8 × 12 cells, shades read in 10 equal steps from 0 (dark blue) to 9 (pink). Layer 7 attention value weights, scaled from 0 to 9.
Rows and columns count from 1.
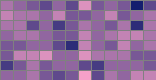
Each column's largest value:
7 7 7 8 7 5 9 6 7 7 7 7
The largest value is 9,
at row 8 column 7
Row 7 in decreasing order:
6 5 5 5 5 5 4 4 4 3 2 2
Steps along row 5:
same up same down down up down down up down up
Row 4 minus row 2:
-2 0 0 0 -3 0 3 0 -1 3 2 0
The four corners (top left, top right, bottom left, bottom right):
6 3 5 7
